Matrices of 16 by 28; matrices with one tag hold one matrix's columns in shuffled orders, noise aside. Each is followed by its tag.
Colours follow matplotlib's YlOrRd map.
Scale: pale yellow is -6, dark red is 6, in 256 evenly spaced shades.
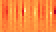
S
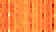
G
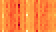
G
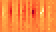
S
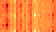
G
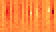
S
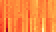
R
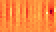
S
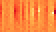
S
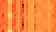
G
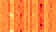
G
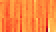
R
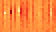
S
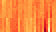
R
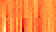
R
